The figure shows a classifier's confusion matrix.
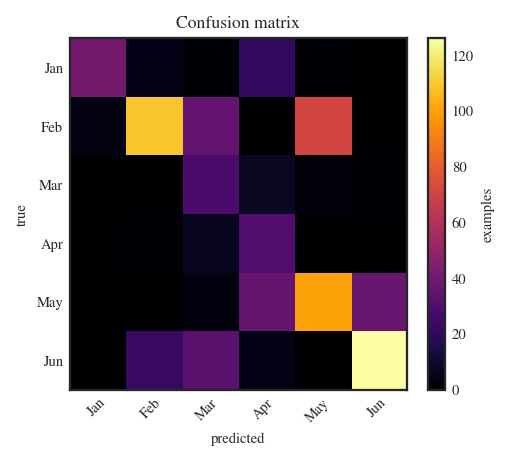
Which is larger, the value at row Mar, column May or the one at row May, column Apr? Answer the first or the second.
the second
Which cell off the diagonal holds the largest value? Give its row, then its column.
Feb, May
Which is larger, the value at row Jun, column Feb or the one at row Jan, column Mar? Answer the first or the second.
the first
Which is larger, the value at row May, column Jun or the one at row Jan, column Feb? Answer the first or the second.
the first
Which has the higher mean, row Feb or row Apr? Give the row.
Feb
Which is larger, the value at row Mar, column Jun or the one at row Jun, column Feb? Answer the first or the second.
the second
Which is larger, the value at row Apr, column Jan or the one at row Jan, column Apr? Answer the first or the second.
the second
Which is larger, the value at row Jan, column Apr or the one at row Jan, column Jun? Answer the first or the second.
the first
